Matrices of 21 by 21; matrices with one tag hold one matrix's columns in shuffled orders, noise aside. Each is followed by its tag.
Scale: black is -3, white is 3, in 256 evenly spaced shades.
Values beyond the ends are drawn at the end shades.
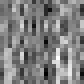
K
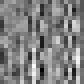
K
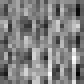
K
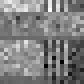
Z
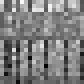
Z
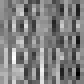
K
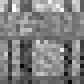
Z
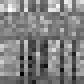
Z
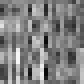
K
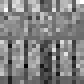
Z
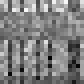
Z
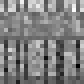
Z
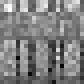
Z
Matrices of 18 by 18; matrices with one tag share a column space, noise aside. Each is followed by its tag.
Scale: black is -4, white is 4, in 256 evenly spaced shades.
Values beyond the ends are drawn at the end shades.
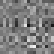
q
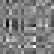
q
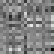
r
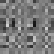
q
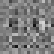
q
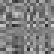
r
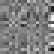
r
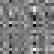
r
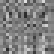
r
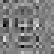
q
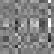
q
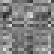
r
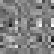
q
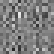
r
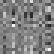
r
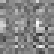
q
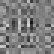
q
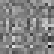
q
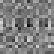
q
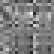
r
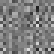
r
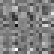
r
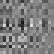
q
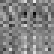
r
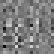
q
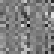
r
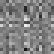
r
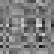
q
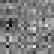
q
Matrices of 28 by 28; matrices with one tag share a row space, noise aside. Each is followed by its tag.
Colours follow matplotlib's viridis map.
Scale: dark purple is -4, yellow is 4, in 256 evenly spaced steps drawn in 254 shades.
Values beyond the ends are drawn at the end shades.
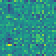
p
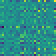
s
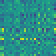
s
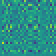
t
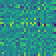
s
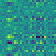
p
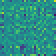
s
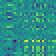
p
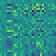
p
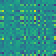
s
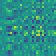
p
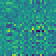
p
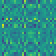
t
